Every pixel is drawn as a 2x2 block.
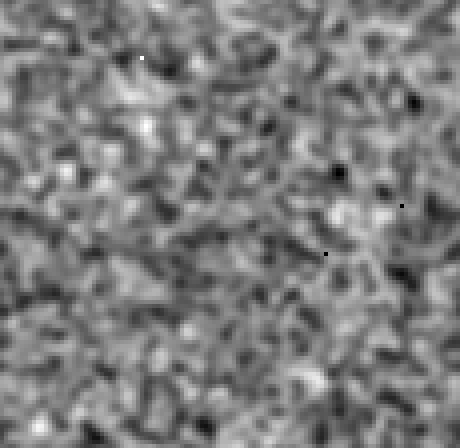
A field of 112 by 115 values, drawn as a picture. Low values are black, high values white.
No regular stripes run through it. The texture is blotchy. Three lone cells stand out: one far higher and two far lower than their neighbours. There is no overall slope. The histogram is bell-shaped. There is no seam. No single row or column stands out from its neighbours.
